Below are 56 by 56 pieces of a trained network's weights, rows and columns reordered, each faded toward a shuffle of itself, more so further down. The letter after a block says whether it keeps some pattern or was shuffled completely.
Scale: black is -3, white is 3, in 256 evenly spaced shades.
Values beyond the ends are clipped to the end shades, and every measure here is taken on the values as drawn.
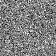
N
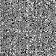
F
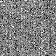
F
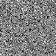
F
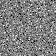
N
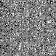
F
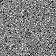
N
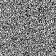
F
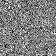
N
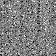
F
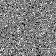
N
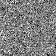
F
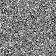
N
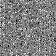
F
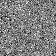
N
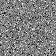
N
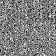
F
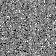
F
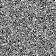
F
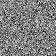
N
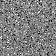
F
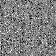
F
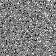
N
